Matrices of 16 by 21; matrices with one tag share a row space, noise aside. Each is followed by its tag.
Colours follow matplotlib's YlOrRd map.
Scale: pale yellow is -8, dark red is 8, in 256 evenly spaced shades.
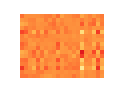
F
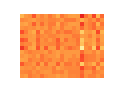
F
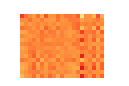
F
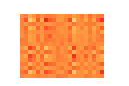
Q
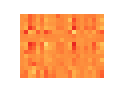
Q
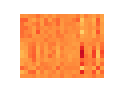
F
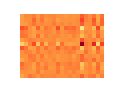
F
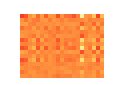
F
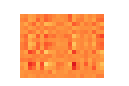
Q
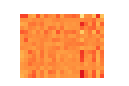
F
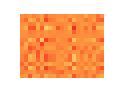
Q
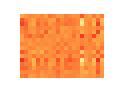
F
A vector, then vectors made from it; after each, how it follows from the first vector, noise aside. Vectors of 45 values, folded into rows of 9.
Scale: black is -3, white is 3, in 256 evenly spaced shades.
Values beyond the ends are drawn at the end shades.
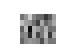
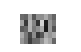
reversed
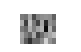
reversed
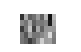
wrapped around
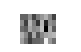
reversed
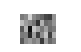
copied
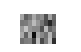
wrapped around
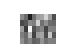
negated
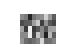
negated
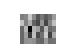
copied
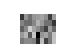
wrapped around
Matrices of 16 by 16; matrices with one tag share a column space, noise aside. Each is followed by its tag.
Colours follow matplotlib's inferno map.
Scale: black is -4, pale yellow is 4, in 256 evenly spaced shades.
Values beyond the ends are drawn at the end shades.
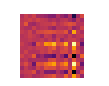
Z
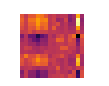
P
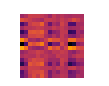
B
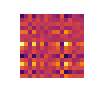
Z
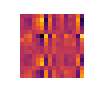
P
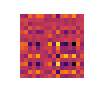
Z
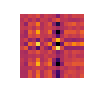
B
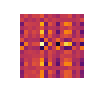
B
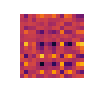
Z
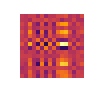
B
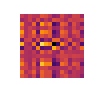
B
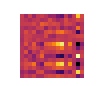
Z
